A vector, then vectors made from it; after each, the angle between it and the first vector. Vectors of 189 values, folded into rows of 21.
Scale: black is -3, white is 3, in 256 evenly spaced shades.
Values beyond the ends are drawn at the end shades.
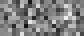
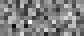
nearly parallel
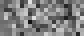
nearly opposite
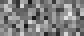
nearly parallel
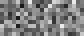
partly opposed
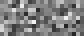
partly aligned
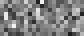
partly opposed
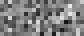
partly aligned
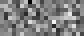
nearly parallel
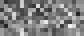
partly aligned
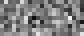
orthogonal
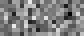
nearly opposite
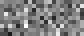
partly opposed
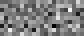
partly aligned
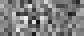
orthogonal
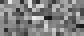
orthogonal
